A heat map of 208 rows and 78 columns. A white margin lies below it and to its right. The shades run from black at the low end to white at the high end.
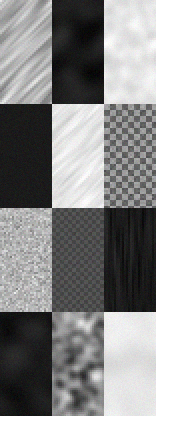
It is made of 4 by 3 panels. Panel 1,1: high, slanting up to the right. Panel 1,2: very low, smooth, faint in contrast. Panel 1,3: very high, blotchy, faint in contrast. Panel 2,1: very low, flat. Panel 2,2: very high, slanting up to the right, faint in contrast. Panel 2,3: middling, checkered, strong in contrast. Panel 3,1: high, fine-grained. Panel 3,2: low, checkered, faint in contrast. Panel 3,3: very low, streaked downward, faint in contrast. Panel 4,1: very low, smooth, faint in contrast. Panel 4,2: middling, blotchy, strong in contrast. Panel 4,3: very high, smooth, faint in contrast.
